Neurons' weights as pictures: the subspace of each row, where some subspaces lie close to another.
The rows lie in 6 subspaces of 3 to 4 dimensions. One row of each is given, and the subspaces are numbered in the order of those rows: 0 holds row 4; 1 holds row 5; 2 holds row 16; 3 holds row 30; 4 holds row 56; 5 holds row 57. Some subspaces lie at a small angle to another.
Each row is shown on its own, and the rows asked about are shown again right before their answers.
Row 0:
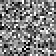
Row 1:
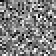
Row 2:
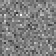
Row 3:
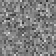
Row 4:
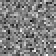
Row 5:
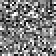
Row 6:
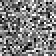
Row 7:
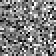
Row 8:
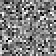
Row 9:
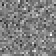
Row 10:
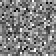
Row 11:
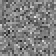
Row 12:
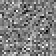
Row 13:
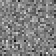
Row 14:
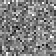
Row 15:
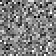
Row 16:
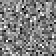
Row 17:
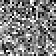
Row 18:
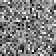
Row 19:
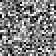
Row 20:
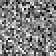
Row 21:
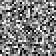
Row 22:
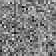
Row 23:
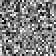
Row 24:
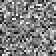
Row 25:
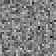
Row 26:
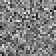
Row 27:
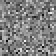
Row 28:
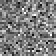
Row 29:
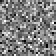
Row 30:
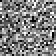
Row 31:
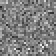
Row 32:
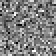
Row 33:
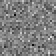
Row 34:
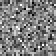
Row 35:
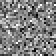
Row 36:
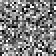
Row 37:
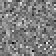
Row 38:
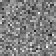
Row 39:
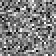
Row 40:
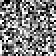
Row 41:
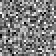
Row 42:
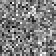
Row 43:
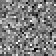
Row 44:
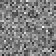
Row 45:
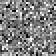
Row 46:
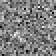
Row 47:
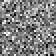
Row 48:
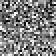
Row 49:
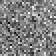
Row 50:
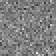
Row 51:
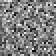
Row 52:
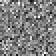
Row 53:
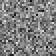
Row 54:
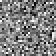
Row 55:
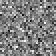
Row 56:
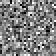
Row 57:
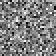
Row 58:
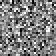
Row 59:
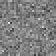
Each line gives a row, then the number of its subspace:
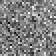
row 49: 0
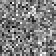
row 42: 1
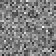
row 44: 1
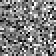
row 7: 3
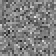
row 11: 2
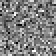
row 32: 1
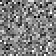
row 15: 5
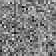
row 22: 1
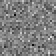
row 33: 4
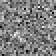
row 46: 5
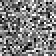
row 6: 4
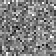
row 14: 4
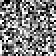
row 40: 2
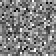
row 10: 4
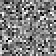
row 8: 2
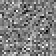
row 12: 4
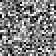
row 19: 3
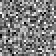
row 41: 3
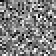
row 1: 5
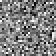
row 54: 3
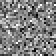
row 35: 0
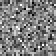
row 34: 4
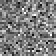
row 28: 0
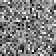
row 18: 5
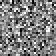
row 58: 4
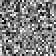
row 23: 2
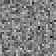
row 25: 4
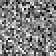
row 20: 0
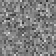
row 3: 2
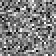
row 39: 4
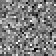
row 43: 0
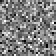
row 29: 3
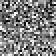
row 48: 1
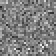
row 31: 3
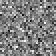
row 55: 3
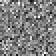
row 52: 5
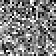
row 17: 5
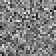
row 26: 5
